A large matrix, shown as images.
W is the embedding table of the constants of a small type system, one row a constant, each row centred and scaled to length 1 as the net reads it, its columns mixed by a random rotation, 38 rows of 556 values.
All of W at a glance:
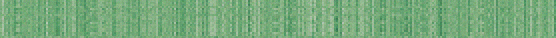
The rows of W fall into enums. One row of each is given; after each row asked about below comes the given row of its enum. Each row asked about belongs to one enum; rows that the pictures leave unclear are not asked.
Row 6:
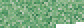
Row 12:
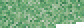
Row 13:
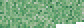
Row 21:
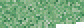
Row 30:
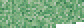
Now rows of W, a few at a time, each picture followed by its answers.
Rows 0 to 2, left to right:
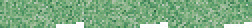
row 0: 13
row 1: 30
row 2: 12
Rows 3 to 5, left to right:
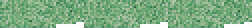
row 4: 13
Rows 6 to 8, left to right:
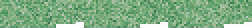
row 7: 30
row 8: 12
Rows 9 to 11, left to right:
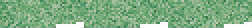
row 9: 12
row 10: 30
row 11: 21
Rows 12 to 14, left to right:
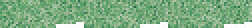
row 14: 13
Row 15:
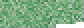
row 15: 6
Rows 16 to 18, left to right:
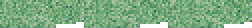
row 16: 13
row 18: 30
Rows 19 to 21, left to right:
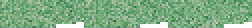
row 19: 30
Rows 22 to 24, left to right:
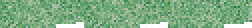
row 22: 12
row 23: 12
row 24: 13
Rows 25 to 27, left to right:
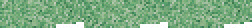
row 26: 12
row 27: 30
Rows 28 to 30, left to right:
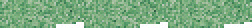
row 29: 30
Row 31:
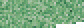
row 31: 30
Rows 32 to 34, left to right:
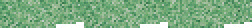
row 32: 12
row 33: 12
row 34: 30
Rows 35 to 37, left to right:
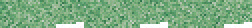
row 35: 12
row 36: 21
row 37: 6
